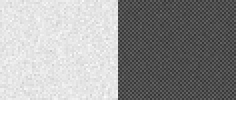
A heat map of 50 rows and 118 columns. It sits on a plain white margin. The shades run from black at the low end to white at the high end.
The table splits into one row of 2 panels. Panel 1,1: very high, fine-grained, faint in contrast. Panel 1,2: low, checkered.
